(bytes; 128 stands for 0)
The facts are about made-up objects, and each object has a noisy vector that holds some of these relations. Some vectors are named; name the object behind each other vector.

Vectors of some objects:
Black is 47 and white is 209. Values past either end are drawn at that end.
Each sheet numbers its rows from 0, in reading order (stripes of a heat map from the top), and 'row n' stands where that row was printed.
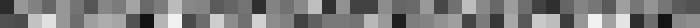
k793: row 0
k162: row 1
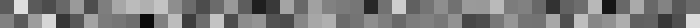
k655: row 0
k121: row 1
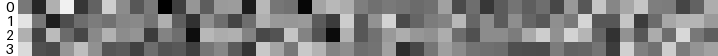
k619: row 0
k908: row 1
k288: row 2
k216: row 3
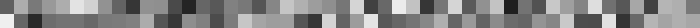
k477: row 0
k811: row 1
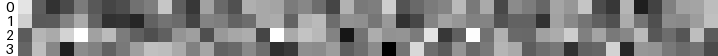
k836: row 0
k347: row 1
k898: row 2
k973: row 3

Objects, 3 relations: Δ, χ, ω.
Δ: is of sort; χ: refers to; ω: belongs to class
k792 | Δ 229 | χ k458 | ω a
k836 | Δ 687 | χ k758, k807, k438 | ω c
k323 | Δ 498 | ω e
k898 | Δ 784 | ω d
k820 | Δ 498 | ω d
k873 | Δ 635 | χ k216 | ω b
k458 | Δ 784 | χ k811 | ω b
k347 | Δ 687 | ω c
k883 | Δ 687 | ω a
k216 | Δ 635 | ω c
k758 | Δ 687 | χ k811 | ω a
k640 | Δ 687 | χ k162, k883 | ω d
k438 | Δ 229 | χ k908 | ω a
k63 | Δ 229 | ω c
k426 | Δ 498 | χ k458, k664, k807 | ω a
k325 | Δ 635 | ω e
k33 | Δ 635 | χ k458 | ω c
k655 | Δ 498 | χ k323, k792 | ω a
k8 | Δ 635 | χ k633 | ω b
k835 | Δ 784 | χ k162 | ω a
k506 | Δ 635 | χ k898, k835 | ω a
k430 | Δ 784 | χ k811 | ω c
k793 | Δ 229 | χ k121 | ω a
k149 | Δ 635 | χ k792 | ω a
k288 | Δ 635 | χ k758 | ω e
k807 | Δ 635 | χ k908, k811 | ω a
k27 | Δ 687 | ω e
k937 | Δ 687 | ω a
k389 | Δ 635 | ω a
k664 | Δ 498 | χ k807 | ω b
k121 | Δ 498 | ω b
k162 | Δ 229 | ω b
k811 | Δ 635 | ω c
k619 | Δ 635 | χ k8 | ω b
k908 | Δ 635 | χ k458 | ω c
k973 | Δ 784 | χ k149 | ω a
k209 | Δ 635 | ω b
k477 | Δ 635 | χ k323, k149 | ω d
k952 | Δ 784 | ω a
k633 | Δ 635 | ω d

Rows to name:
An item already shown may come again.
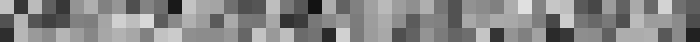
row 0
k288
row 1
k807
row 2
k506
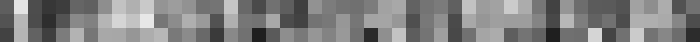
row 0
k426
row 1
k807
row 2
k149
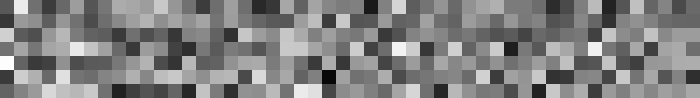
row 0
k655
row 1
k937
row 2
k216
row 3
k477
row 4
k430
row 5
k835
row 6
k633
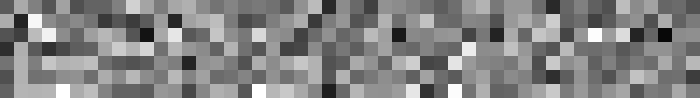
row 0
k952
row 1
k27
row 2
k162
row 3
k438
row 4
k820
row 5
k389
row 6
k898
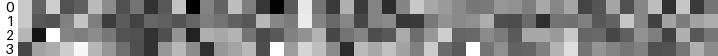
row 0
k323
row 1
k63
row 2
k27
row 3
k640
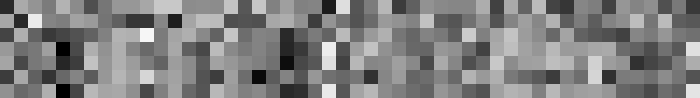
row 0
k883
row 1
k325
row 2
k758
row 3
k664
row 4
k458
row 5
k792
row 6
k664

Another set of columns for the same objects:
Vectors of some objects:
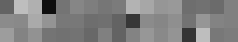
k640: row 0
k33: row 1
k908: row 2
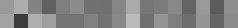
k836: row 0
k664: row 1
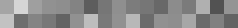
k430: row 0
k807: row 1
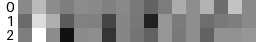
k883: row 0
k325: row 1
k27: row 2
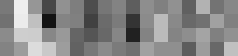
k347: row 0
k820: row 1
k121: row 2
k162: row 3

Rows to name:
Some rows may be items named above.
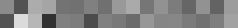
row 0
k664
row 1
k898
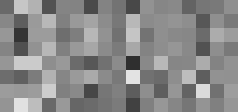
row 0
k325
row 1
k506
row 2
k438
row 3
k506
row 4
k121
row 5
k973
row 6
k458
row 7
k63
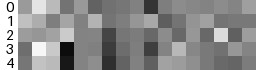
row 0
k63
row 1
k758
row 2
k458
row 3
k820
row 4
k633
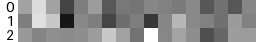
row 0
k288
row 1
k820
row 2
k835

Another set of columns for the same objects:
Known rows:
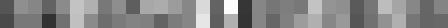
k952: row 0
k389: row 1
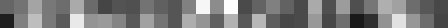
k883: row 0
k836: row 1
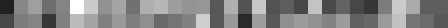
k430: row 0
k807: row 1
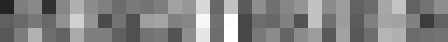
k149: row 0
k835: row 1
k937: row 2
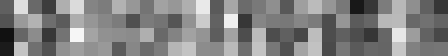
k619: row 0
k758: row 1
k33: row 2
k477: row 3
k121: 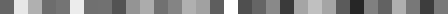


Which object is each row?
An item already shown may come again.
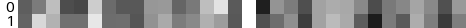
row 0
k793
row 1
k121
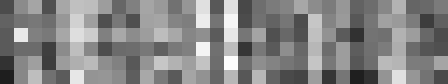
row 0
k426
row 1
k835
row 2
k458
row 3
k506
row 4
k973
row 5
k836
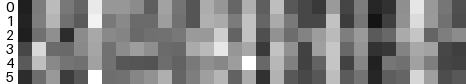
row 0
k836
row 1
k347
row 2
k149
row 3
k633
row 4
k640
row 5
k216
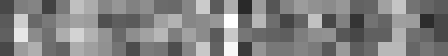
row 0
k807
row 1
k898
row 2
k664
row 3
k758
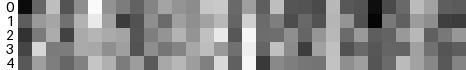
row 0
k63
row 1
k162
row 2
k655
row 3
k820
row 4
k952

